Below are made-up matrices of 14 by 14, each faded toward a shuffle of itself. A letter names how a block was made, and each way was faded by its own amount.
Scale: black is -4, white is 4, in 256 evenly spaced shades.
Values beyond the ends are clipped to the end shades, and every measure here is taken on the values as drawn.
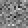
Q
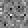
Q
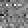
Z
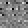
Z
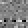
Z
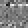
Z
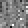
Q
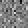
Q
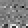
Z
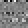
Z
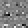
Z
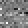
Z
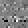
Z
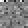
Z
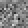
Q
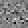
Z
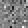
Q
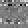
Z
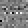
Z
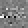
Z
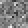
Q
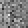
Q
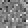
Q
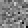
Q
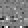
Z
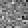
Q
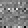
Z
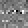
Z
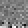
Z
